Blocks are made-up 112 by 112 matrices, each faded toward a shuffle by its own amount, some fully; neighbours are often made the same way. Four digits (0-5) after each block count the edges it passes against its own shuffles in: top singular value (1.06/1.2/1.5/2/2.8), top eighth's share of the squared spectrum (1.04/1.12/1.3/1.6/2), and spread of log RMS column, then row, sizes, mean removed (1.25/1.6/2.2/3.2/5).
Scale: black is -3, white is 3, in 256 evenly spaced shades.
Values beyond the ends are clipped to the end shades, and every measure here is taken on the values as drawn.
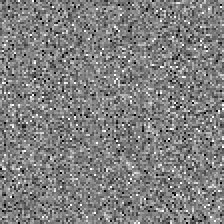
0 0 1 0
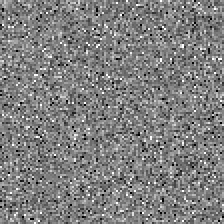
0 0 1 0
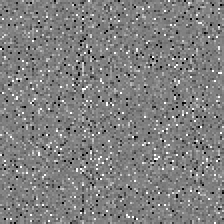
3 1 1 0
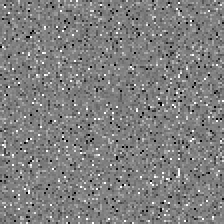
1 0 0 0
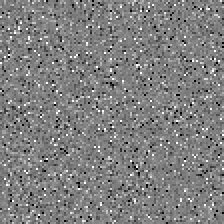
2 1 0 0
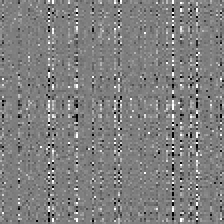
5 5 4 2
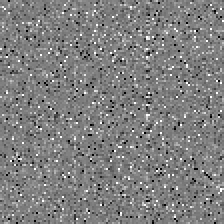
2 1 0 0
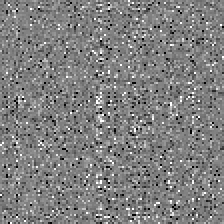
4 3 2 1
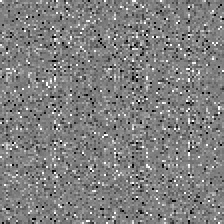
4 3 2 1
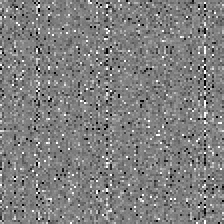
4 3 3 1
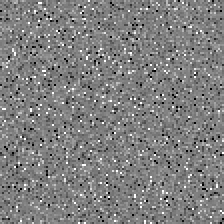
1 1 0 0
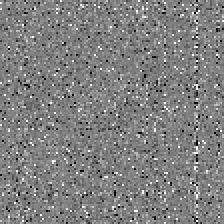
2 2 2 1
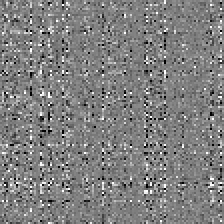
2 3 4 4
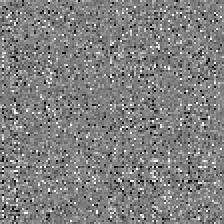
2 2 3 2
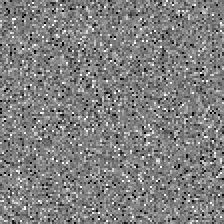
0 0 0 0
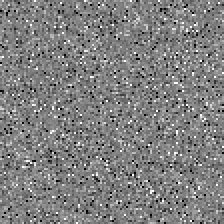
0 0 0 0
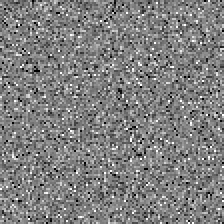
2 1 0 0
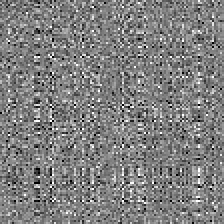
5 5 4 3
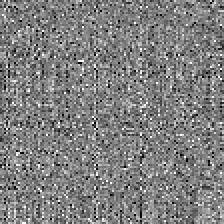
4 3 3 2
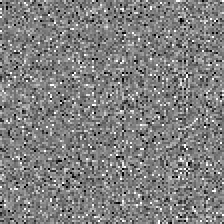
4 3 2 1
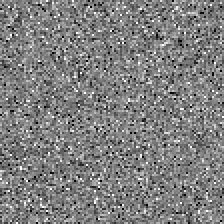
2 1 0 0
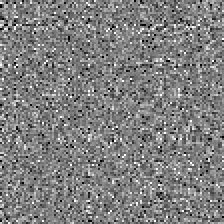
4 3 2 2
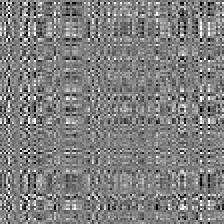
5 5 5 4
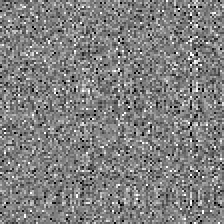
4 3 2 2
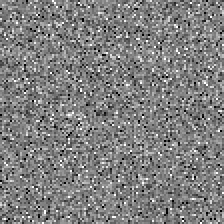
2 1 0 0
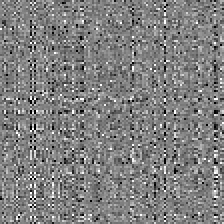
5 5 4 3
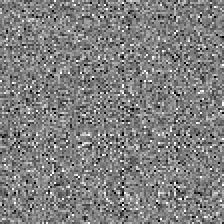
4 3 2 2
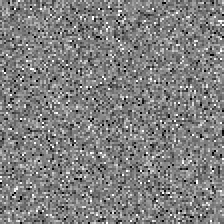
2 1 0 0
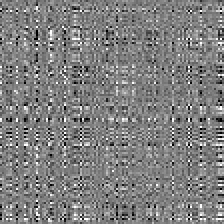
5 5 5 4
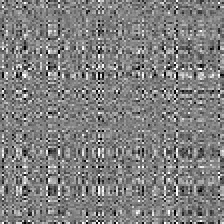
5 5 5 4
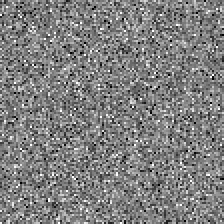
2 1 0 0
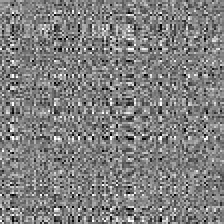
5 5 4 4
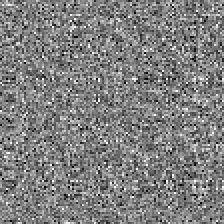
4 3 2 2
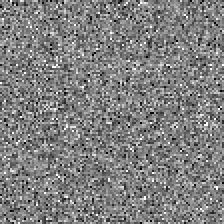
3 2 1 1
